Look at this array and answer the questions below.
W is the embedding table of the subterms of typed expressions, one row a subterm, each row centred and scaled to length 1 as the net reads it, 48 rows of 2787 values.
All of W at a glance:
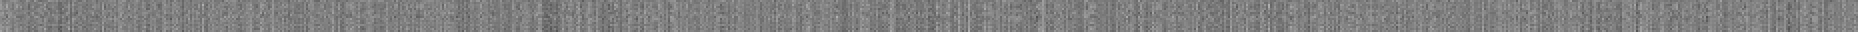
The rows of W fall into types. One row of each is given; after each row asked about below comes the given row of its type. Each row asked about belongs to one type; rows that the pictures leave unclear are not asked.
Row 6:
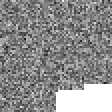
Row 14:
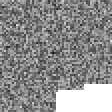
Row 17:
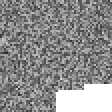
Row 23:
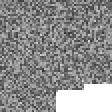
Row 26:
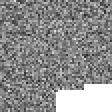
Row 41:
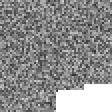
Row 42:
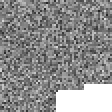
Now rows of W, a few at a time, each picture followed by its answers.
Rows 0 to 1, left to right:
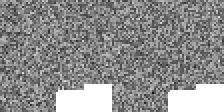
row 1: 42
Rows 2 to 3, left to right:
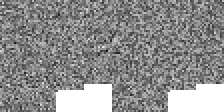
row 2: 26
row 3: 17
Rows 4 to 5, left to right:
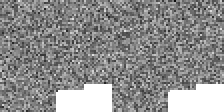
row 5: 14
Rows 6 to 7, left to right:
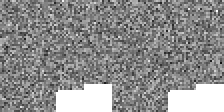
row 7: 42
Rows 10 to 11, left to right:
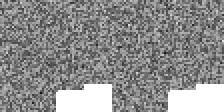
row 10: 42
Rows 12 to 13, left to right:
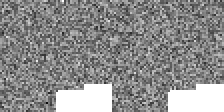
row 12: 41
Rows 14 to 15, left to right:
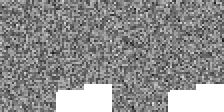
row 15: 6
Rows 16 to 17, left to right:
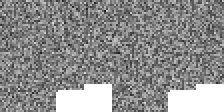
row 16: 41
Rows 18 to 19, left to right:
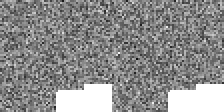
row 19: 14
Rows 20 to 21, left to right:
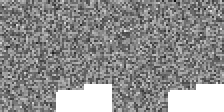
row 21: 14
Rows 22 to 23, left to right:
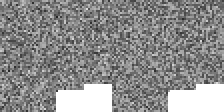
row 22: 42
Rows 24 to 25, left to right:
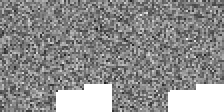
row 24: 41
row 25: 23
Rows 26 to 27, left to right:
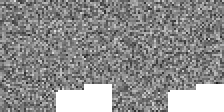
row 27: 17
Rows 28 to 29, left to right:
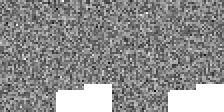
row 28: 17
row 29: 6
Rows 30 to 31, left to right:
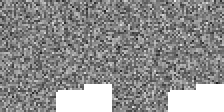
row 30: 41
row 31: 6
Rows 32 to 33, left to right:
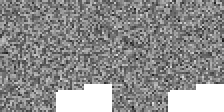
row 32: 17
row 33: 6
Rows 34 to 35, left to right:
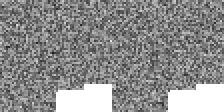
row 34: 14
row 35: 41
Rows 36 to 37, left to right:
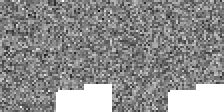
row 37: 42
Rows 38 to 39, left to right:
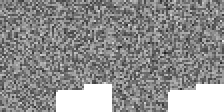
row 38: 23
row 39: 14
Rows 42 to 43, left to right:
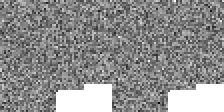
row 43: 41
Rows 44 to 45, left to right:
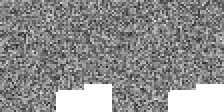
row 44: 6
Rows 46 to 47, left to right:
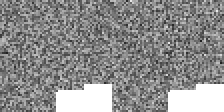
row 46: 17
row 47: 14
